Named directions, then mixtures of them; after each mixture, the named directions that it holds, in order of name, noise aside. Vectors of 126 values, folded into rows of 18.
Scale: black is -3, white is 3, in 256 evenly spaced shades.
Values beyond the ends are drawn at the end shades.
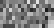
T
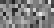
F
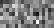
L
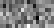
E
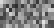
L, T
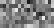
E, F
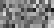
F, T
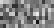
L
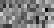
E, T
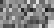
T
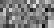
T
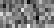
E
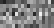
F, L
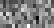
E, F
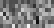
E, F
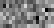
E, T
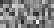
L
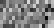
T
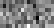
E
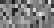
F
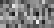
L
